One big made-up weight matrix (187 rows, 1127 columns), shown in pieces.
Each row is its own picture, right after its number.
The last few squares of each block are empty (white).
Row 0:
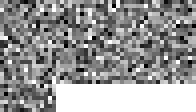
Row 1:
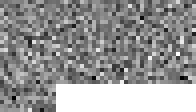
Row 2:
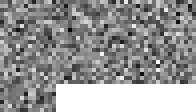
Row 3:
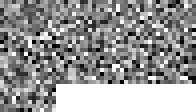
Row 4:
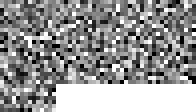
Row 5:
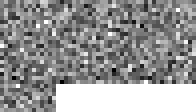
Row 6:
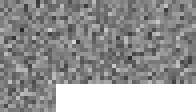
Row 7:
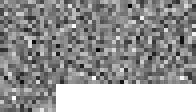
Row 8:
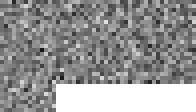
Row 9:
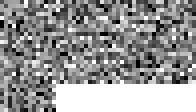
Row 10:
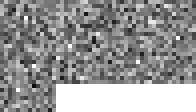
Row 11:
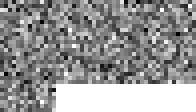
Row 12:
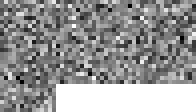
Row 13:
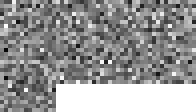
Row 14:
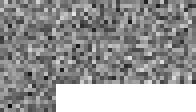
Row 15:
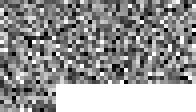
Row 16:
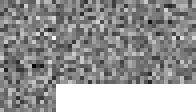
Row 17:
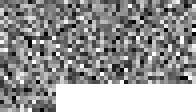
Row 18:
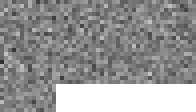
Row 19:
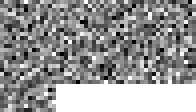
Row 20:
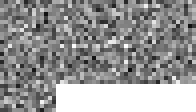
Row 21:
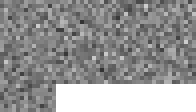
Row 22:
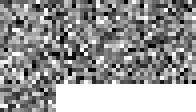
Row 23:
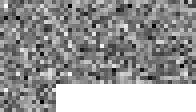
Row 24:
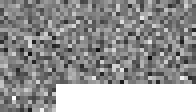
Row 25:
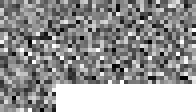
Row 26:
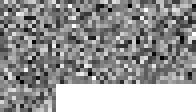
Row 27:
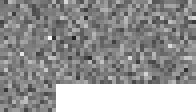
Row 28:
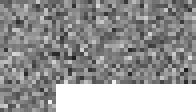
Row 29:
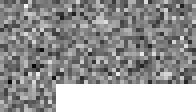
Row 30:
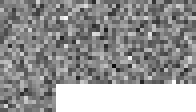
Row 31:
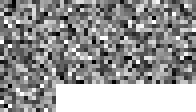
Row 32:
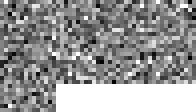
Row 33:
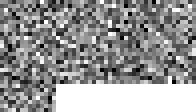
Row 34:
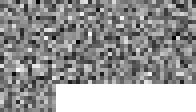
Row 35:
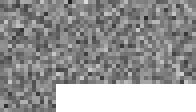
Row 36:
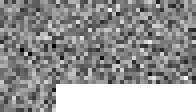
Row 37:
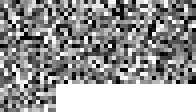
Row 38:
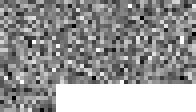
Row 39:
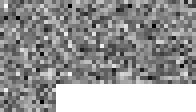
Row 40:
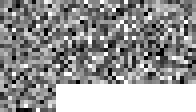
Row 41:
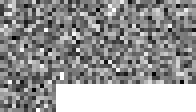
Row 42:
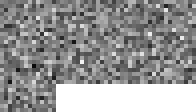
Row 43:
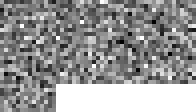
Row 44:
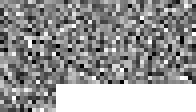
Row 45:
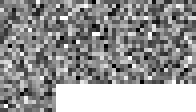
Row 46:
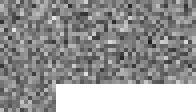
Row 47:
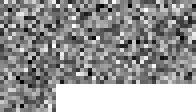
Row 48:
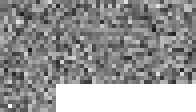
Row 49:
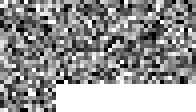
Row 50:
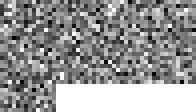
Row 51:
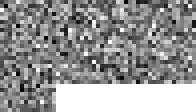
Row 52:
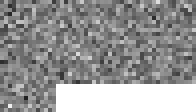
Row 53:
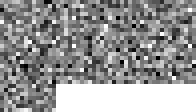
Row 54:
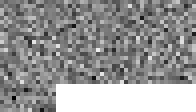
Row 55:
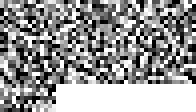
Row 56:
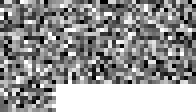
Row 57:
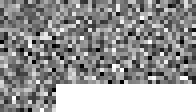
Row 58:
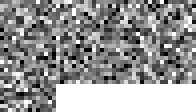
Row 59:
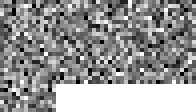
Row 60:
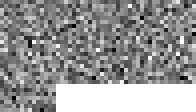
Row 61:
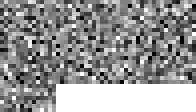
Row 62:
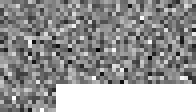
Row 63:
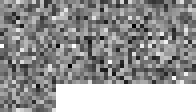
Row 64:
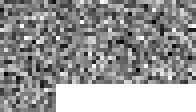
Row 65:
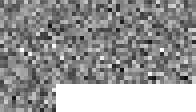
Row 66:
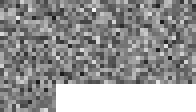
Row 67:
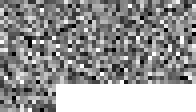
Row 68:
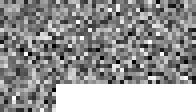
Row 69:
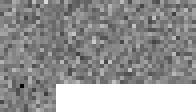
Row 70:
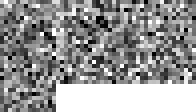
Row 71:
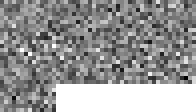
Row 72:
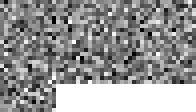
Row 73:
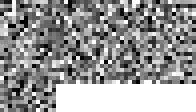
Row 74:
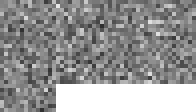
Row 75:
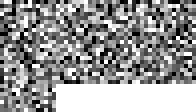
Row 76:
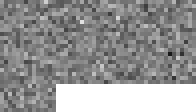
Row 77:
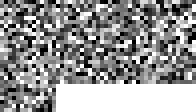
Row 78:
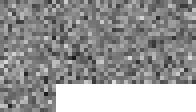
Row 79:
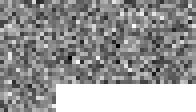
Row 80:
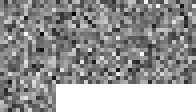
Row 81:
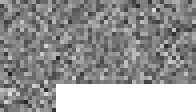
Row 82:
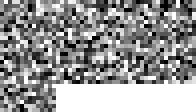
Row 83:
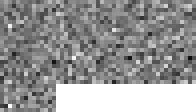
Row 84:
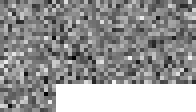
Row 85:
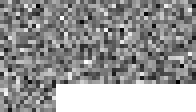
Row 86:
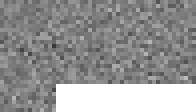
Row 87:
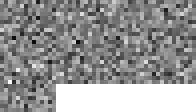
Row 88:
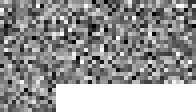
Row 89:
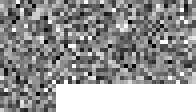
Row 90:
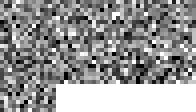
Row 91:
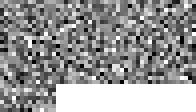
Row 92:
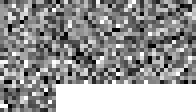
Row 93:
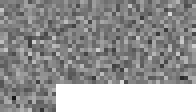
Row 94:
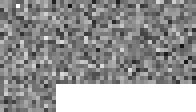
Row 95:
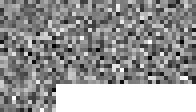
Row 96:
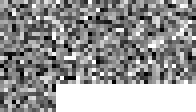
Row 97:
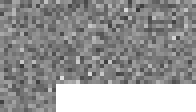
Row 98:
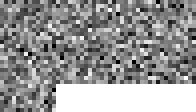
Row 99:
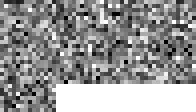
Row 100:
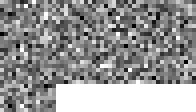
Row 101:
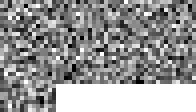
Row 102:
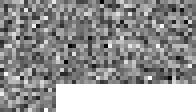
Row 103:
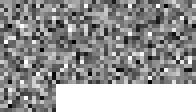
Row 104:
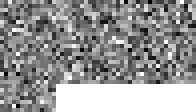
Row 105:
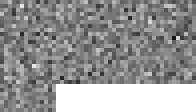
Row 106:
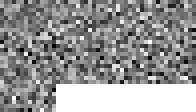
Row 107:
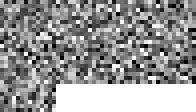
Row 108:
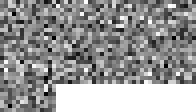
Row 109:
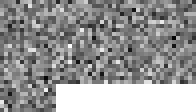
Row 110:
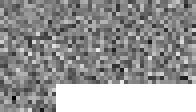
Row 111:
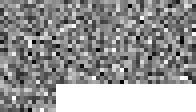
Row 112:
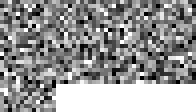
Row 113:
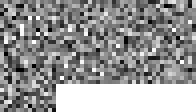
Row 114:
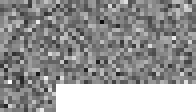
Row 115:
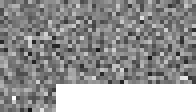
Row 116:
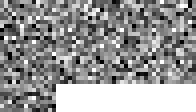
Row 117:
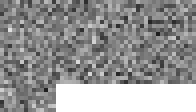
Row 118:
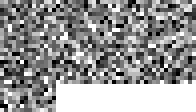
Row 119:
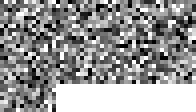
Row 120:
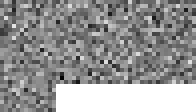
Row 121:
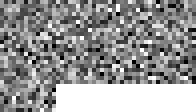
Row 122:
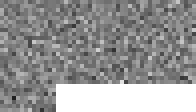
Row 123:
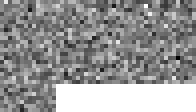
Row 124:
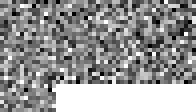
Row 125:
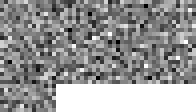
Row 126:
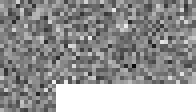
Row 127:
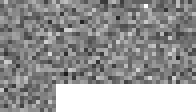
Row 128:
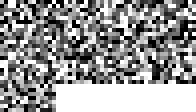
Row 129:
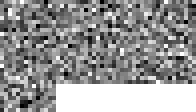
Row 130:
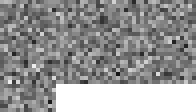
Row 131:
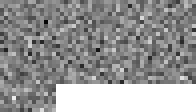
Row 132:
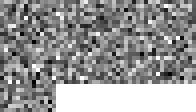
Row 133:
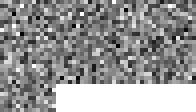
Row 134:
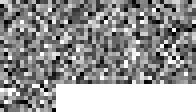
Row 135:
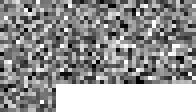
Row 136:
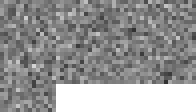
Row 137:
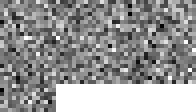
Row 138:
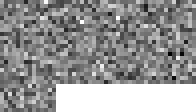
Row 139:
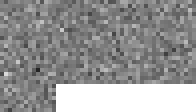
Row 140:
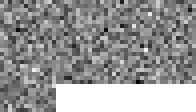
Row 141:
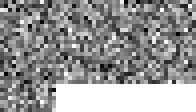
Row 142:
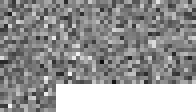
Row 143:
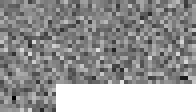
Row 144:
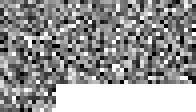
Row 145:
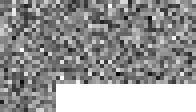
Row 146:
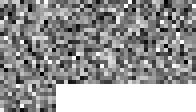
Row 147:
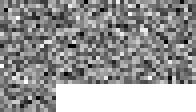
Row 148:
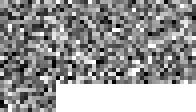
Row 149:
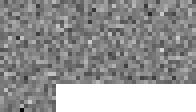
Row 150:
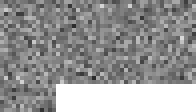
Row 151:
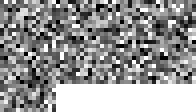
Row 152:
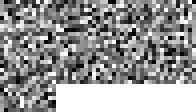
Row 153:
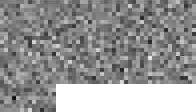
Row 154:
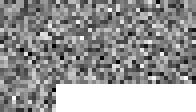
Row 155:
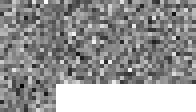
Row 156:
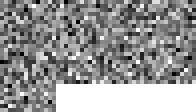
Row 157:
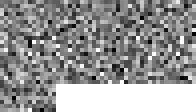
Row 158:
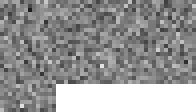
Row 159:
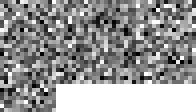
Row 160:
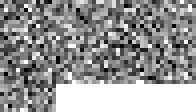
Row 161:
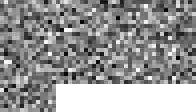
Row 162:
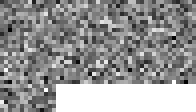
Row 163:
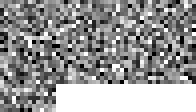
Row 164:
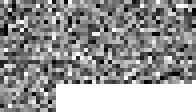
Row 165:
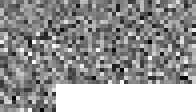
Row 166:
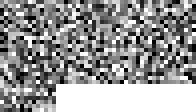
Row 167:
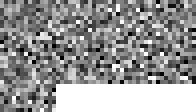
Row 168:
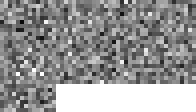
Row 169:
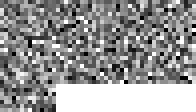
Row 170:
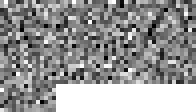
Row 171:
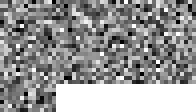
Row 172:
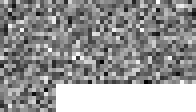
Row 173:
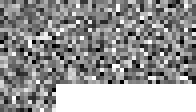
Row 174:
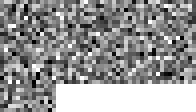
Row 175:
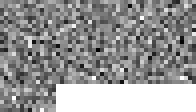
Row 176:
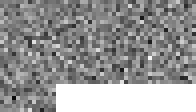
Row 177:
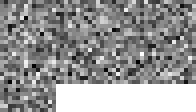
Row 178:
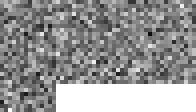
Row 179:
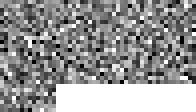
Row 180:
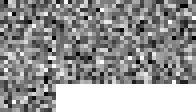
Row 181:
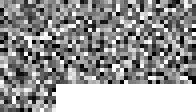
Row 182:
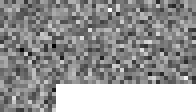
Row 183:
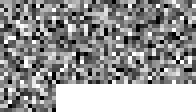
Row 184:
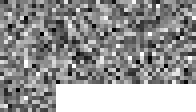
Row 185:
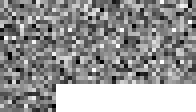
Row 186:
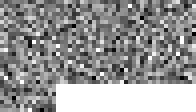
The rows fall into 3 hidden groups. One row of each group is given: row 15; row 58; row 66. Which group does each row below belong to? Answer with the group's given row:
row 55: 15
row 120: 58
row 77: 15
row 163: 15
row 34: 58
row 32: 58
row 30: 58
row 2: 66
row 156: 58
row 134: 58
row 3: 15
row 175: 15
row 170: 66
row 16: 58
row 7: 15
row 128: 58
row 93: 15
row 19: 66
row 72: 58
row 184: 58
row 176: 15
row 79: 58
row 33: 66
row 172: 58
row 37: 66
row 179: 15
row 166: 15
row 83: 58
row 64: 66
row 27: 58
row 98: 15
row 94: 66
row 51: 66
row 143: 15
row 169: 15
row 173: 15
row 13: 58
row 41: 58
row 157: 15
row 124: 58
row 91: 15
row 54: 15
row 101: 66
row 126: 66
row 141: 66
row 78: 58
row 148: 58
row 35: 58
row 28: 58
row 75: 58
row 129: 66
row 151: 15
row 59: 58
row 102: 66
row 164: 58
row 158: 66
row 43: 66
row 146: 66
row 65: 15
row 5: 66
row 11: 66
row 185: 58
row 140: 66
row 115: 15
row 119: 15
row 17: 15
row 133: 58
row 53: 66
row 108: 58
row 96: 58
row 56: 66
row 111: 15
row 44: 15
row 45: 58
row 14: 58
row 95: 15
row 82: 66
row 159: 58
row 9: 66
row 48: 58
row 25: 15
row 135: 66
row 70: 58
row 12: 15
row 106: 15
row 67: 15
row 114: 58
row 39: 66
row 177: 58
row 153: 15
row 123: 66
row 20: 66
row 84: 58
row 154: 15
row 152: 66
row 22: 58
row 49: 66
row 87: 58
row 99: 66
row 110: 15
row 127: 66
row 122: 15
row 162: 58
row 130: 58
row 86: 15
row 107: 15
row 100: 66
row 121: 15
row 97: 58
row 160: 66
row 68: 15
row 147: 66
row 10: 58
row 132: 58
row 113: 58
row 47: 15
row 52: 58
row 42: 58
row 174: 58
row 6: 58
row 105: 58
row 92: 58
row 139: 66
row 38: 15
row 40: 66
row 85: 66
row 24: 15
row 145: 58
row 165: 15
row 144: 15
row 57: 15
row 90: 66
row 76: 66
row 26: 15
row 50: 58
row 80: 58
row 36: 15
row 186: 15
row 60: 15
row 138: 66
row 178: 58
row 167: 15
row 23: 66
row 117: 58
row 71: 15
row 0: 66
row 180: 58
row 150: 15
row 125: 66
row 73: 58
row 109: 58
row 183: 58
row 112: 66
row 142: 58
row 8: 58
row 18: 58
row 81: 58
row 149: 66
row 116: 58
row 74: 58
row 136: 58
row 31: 58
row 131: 15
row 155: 58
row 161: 66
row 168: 66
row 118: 58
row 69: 58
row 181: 15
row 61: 15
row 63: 66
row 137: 66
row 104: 66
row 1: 15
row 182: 15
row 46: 66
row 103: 58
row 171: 66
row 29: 58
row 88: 58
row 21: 66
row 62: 15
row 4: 15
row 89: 66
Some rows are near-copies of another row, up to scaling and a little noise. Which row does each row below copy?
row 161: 127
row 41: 50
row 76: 138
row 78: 84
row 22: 28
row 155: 69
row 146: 158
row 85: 112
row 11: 141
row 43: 64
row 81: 134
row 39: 23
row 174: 132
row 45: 30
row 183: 103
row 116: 185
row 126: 89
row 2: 171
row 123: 82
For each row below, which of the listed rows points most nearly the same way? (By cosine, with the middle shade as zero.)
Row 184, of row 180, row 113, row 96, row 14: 180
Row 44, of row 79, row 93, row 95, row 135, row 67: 95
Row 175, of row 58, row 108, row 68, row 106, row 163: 163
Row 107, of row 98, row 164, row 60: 98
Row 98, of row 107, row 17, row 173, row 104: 107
